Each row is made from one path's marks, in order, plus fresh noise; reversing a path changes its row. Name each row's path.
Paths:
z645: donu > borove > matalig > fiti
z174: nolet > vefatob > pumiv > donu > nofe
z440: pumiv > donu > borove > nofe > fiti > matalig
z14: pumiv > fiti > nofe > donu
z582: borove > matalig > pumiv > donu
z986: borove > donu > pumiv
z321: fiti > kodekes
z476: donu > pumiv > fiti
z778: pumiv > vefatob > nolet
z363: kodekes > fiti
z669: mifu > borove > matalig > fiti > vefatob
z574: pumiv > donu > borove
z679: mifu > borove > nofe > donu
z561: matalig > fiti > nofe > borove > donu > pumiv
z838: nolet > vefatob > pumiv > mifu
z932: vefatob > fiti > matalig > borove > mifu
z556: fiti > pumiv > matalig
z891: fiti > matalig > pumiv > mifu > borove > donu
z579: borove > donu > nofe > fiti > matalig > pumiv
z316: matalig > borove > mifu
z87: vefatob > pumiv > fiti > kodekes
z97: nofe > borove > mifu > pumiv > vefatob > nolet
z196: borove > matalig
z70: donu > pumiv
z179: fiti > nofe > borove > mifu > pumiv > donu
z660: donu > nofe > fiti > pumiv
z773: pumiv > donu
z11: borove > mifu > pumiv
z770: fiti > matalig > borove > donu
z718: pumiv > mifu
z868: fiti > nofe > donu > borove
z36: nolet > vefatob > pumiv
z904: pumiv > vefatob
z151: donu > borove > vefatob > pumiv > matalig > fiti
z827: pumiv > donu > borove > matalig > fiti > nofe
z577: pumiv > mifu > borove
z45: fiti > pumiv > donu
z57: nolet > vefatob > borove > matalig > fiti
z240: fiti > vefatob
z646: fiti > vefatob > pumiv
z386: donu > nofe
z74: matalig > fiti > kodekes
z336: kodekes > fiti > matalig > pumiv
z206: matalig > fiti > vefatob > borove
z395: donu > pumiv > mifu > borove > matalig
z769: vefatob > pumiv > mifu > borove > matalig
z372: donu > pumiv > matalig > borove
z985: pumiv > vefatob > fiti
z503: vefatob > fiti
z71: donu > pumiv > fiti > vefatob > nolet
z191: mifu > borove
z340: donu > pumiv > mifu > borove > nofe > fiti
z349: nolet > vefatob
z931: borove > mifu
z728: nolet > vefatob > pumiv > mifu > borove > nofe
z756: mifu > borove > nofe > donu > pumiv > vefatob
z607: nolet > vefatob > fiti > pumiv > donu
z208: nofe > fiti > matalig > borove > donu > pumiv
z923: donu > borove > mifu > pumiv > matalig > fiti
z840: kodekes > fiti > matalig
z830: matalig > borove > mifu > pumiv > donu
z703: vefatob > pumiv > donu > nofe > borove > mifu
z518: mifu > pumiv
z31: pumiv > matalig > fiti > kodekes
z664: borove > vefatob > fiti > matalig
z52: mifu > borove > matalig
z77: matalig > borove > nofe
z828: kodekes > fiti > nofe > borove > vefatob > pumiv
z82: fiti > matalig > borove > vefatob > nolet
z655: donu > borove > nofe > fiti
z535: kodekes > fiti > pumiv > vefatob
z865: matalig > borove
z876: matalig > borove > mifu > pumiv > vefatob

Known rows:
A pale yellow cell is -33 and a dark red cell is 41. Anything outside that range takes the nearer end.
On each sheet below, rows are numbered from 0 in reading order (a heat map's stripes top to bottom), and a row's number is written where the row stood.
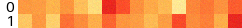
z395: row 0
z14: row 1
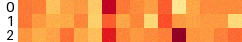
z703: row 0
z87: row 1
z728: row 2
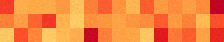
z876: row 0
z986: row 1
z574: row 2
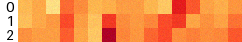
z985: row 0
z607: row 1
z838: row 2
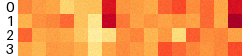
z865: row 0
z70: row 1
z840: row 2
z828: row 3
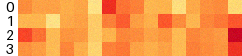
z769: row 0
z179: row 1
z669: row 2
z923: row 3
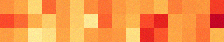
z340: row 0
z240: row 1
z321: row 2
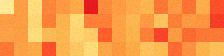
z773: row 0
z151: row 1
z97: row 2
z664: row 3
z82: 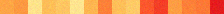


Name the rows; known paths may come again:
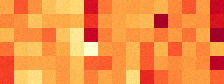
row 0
z372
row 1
z827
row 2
z70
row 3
z363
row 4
z876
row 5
z74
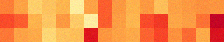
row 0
z556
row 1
z240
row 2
z865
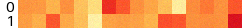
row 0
z395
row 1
z336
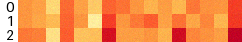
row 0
z340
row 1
z518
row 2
z386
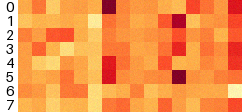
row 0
z718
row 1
z646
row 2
z986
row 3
z868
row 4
z830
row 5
z728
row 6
z503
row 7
z891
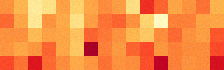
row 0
z321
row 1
z52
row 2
z440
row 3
z838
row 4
z349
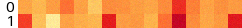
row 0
z57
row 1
z77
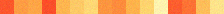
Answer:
z196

